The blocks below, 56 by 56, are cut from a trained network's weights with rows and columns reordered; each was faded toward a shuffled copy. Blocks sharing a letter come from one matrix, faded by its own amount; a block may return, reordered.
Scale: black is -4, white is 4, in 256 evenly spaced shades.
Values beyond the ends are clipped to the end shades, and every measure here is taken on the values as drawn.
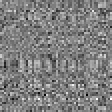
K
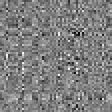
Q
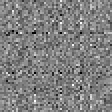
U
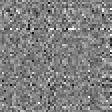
U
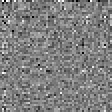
U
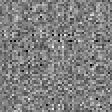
U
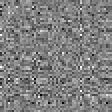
Q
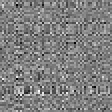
Q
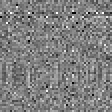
U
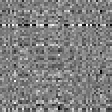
Q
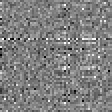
U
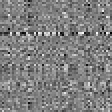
Q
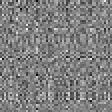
Q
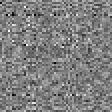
U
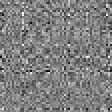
Q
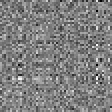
K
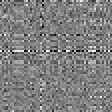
Q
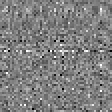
U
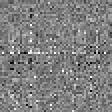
U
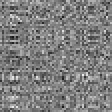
K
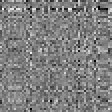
Q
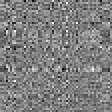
Q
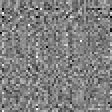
U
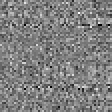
U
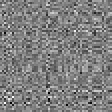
Q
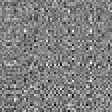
Q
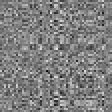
K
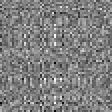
K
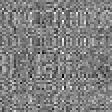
K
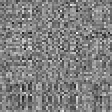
K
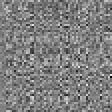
K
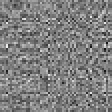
K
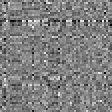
Q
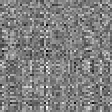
K
